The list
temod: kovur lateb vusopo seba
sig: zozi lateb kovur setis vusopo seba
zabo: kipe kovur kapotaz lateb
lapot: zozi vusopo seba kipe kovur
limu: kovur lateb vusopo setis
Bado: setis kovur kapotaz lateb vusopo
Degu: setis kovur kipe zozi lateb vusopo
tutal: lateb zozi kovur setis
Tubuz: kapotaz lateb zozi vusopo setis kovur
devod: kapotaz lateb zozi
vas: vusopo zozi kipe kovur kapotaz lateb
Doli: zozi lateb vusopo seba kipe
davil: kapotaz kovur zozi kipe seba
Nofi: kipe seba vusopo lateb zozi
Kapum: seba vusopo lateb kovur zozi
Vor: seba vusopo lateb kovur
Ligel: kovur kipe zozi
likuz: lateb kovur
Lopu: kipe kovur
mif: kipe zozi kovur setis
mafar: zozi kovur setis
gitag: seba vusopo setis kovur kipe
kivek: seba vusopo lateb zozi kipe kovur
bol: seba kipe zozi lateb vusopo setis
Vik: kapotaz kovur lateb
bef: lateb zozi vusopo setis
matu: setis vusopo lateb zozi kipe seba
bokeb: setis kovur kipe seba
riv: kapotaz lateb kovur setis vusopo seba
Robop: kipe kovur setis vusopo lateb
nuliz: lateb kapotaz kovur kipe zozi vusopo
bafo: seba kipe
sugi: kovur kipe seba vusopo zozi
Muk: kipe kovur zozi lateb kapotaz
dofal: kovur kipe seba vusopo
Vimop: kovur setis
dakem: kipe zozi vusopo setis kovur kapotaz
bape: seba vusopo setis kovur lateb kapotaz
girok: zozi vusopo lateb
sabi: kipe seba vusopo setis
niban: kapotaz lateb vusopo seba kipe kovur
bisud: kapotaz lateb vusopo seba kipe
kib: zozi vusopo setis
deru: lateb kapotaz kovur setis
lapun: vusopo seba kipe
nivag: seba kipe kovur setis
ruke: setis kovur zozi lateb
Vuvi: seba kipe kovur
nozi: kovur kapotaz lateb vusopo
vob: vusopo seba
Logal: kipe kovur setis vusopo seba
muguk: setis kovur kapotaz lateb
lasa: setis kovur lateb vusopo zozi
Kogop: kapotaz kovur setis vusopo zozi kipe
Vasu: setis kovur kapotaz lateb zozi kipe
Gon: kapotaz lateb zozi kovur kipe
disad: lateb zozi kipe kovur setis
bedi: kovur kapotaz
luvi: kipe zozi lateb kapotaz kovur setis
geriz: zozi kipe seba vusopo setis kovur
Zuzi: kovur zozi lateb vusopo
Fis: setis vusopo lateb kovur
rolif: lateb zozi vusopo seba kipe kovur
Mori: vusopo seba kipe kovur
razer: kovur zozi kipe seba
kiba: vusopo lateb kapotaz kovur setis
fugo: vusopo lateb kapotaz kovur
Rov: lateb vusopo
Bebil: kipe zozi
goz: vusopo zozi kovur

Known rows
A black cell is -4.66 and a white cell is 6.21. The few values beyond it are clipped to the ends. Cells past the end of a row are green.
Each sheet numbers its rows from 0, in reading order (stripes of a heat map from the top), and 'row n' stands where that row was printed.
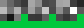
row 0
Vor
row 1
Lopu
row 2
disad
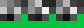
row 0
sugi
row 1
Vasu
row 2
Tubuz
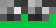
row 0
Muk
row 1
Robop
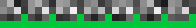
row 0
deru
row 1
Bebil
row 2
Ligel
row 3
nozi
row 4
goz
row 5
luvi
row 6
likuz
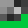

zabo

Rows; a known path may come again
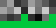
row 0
Vik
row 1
sugi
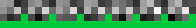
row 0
zabo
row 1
vas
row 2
likuz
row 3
limu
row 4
Kapum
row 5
mif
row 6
Vimop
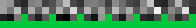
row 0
nivag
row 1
fugo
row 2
Kogop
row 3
vob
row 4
Vor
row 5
Vasu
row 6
devod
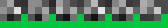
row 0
Gon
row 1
bafo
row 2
dofal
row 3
Tubuz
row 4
kiba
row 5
Lopu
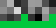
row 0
deru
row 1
sabi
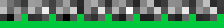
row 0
Mori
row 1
Ligel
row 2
davil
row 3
Bebil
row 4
sig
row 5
Bado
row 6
razer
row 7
muguk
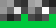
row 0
Muk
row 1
disad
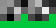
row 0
bol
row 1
luvi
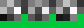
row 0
mafar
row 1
girok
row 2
kib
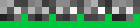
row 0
Fis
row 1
nozi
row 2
Zuzi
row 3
tutal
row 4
goz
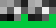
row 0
geriz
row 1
Degu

